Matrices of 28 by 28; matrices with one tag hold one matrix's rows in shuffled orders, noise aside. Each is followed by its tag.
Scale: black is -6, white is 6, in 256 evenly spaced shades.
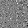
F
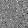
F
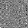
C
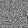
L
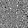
F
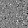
F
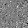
F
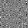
C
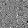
F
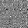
L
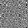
C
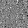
F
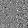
F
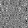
C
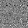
L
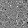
F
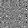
C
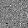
L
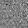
L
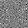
C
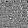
L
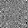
C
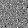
F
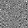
C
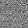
L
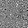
F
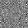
C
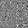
F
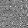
L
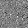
F
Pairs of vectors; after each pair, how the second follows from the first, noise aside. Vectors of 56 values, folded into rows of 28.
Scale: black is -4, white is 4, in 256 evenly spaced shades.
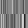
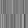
shrunk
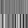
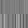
shrunk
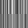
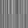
shrunk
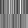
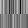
negated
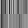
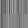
shrunk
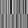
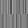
shrunk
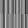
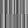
negated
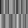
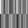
negated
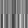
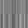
shrunk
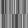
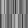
negated
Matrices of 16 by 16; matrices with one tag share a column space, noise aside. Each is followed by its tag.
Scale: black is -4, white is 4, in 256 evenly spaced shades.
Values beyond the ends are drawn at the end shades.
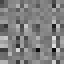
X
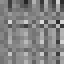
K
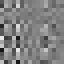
X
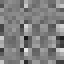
X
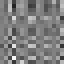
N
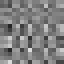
X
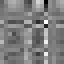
K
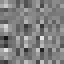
X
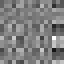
X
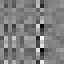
X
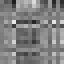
K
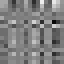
K
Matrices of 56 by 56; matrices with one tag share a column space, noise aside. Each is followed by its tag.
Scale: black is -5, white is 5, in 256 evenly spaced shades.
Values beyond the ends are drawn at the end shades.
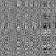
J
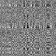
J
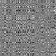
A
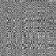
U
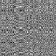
A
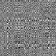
U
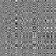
U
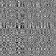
J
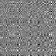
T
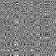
T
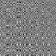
T
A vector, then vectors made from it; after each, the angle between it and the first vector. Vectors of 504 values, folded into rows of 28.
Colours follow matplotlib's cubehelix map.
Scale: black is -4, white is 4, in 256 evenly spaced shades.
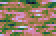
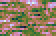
nearly opposite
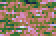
nearly parallel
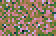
orthogonal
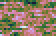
nearly parallel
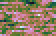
nearly parallel
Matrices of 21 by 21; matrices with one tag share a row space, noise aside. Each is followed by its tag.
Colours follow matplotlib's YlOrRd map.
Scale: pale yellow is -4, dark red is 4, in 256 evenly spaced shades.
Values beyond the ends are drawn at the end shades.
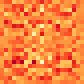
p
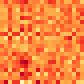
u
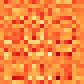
p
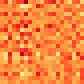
u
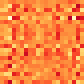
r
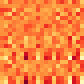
r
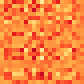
p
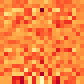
p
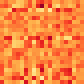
p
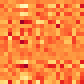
u
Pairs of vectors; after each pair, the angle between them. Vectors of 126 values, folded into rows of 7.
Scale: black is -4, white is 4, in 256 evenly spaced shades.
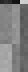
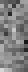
partly aligned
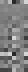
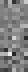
nearly parallel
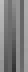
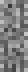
partly aligned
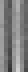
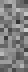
orthogonal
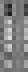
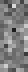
partly aligned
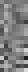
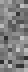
partly aligned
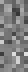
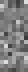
orthogonal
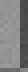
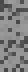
orthogonal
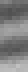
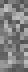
orthogonal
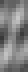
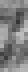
nearly opposite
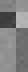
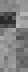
nearly parallel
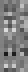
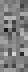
nearly opposite
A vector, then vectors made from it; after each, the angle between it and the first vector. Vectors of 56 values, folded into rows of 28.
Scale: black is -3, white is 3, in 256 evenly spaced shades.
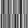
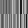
partly aligned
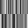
orthogonal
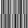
nearly parallel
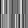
nearly opposite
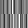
partly aligned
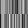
partly opposed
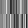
orthogonal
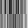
orthogonal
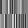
partly opposed
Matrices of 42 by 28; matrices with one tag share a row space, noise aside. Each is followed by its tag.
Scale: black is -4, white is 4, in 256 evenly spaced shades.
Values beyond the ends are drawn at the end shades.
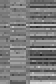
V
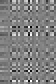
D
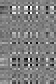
D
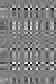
D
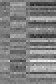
V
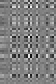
D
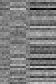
V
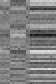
V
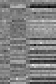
V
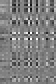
D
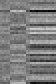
V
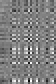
D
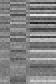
V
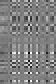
D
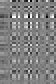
D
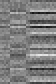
V
